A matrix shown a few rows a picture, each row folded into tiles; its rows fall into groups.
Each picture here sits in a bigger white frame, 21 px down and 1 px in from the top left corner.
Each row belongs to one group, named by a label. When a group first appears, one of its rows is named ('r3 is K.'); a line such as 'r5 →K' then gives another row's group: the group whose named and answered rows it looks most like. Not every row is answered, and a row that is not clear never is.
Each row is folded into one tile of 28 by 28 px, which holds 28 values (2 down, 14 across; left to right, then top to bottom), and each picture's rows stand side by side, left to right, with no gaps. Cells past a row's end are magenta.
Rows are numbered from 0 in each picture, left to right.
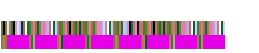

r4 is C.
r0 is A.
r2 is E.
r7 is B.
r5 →E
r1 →B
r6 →B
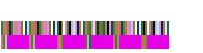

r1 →B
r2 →A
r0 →B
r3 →E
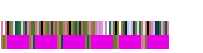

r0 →C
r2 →E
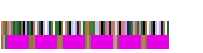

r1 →A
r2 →A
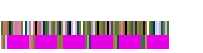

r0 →B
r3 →E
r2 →A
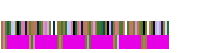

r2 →C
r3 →E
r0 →C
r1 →B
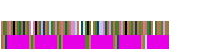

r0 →E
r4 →E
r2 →B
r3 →A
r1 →C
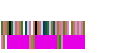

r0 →B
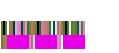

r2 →B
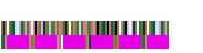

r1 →C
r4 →A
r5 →A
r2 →B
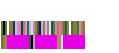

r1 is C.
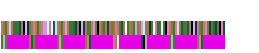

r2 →E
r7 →E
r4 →B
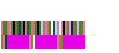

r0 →E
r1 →B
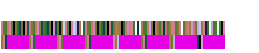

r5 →E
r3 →E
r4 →B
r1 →E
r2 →A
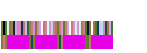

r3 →A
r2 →B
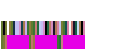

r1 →C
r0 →A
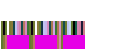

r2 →C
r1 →A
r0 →A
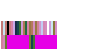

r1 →B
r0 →C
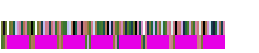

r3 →E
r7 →C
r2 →C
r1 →A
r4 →E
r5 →C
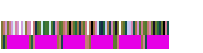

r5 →E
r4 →A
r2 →E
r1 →C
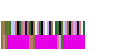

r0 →C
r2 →A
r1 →A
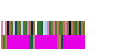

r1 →A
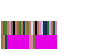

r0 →E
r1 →C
